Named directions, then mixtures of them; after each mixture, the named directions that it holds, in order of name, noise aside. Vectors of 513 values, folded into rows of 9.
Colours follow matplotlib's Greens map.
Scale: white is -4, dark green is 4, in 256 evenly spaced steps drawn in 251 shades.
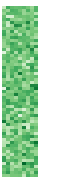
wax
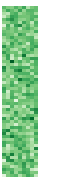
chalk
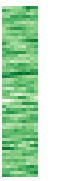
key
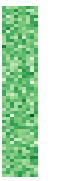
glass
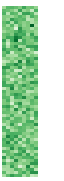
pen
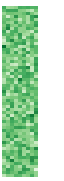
chalk, glass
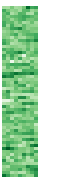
chalk, key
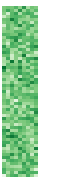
chalk, pen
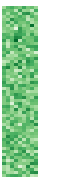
pen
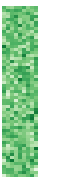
chalk, glass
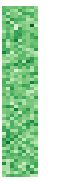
pen, wax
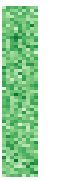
pen, wax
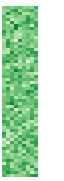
pen, wax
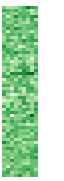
glass, key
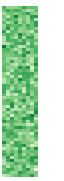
chalk, glass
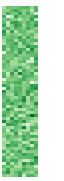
glass, wax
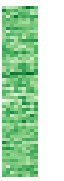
glass, key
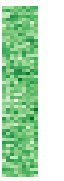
chalk, key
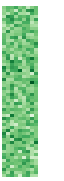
chalk, glass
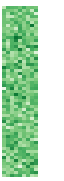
pen, wax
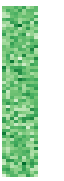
chalk, wax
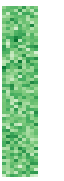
chalk, pen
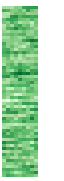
chalk, key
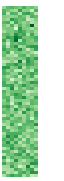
pen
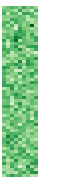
pen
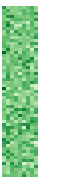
wax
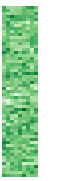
key, wax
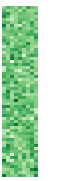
chalk
